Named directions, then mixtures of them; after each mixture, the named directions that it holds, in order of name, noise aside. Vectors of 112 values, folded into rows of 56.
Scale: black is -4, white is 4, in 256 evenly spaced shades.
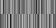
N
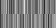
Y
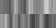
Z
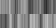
Z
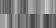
Z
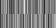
Y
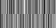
Y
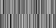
N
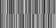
Y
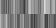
Y, Z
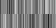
Y, Z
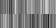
Y, Z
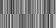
N, Y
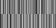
N, Y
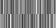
N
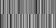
N, Y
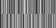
N, Y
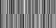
Y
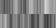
Z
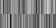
N, Z
